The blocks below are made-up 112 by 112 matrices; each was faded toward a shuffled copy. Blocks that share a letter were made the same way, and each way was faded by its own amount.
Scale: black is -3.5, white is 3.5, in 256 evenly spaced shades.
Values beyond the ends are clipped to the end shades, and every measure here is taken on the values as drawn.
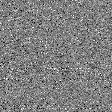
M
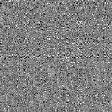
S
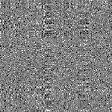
S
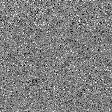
M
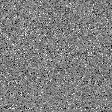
M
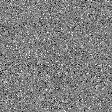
M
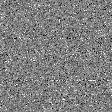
M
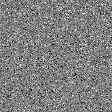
M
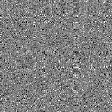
S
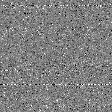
M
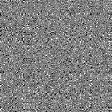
S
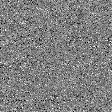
M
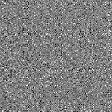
S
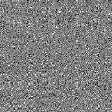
S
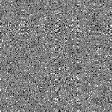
S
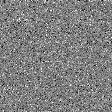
M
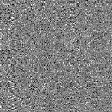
S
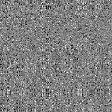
S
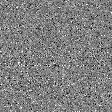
M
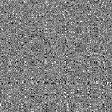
S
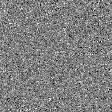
M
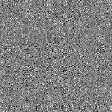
S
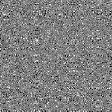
S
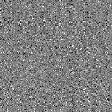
S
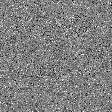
M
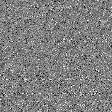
M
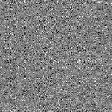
S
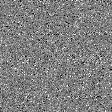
M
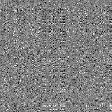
S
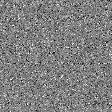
M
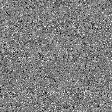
M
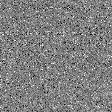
M
